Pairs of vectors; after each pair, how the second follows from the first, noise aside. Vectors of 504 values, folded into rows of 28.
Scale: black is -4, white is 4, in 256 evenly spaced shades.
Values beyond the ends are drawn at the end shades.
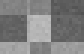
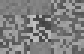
sign-scrambled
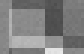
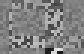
sign-scrambled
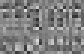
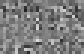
sign-scrambled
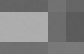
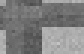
wrapped around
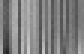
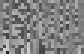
sign-scrambled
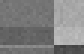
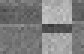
wrapped around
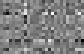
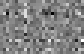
sign-scrambled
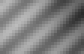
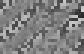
sign-scrambled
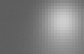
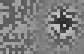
sign-scrambled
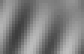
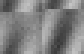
wrapped around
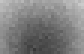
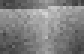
wrapped around
